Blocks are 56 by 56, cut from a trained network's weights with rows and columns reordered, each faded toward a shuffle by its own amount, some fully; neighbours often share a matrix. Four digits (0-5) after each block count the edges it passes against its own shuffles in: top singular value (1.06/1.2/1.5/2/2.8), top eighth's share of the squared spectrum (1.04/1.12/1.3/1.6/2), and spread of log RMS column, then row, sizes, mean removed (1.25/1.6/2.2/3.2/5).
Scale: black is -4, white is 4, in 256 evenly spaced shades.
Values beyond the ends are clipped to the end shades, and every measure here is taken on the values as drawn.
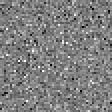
0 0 0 0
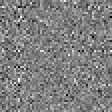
3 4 2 2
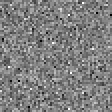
0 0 0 0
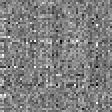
3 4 2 3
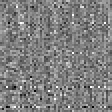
3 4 1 2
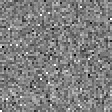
0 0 0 0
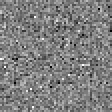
2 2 0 2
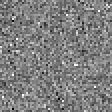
0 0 0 0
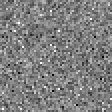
0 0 0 0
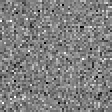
3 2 0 0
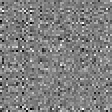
4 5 3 3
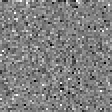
2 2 0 1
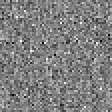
2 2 0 1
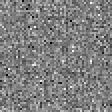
1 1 0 0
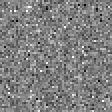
1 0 0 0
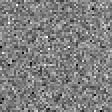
1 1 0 0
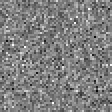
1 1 0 0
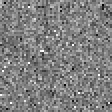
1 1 0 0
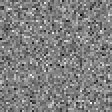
1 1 0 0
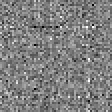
3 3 1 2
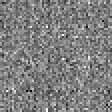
2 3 0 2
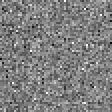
1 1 0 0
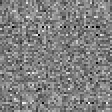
2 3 0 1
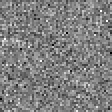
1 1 0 0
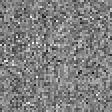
2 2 0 1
